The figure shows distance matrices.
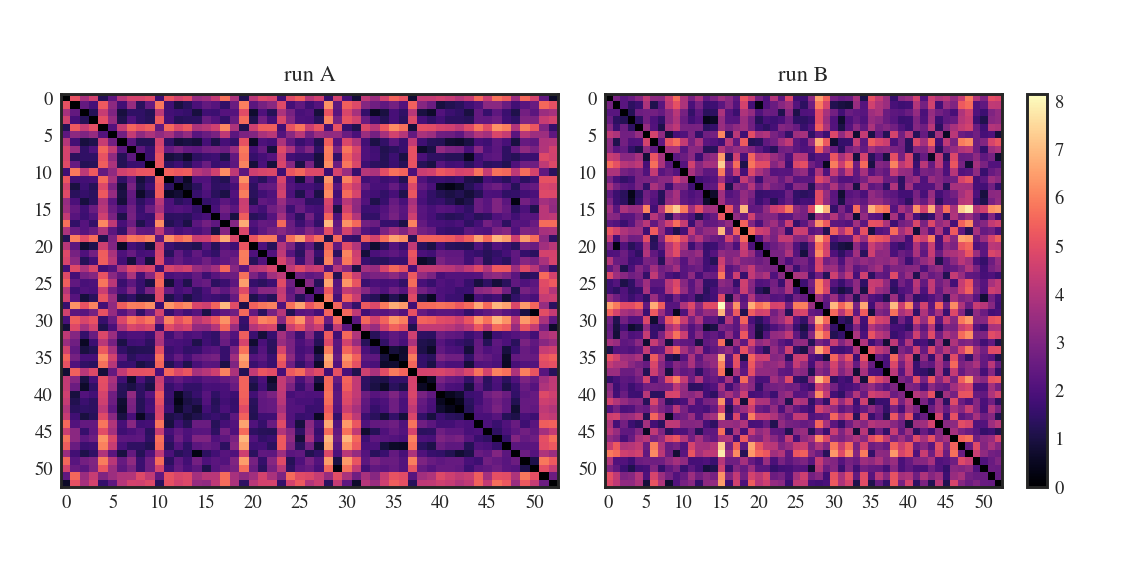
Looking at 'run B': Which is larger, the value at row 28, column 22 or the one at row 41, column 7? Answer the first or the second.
the first
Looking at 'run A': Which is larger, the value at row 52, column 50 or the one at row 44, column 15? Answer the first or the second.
the first
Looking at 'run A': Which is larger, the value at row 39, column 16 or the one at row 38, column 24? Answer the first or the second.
the second
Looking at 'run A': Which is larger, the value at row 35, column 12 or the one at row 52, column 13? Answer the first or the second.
the second
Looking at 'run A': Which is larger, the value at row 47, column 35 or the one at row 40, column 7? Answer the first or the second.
the second
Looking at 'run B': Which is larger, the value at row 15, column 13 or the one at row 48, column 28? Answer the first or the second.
the first
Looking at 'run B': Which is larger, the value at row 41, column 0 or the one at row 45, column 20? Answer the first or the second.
the first
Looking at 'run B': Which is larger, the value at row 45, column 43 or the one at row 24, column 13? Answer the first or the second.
the second
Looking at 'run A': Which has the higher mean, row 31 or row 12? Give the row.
31
